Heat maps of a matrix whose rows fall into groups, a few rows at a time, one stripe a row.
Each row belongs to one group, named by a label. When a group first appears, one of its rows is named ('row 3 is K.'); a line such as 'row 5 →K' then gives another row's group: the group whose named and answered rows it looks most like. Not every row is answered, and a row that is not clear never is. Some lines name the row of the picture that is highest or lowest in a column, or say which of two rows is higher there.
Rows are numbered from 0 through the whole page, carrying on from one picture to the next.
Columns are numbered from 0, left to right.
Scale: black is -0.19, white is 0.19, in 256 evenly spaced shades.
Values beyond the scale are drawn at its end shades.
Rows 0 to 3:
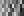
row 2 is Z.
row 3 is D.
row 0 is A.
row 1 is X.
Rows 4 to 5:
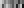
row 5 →A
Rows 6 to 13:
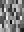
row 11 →X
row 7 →X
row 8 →X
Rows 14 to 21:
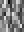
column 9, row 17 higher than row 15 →No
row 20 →A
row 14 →X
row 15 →X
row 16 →Z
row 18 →X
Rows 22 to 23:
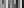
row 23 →A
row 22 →A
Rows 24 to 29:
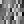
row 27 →A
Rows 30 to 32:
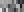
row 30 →D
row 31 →X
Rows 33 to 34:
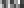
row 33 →Z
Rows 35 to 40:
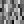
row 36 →D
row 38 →X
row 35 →Z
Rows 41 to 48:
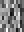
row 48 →A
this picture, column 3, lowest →44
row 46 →X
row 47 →Z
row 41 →Z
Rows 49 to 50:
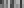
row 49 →Z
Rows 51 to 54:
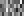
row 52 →Z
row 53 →A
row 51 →A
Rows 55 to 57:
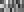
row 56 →D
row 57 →X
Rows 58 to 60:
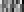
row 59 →Z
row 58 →A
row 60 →Z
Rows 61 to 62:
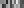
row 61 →X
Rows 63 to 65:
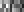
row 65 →X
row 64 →D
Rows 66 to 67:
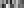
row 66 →X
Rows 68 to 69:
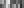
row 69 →Z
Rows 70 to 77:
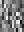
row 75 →X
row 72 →D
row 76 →X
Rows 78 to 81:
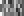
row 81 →D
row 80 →A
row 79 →Z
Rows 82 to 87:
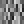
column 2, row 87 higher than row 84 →Yes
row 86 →Z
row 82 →Z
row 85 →Z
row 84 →A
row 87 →X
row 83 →A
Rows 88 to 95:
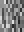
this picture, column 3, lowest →88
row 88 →X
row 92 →D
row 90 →Z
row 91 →A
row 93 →D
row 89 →A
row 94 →D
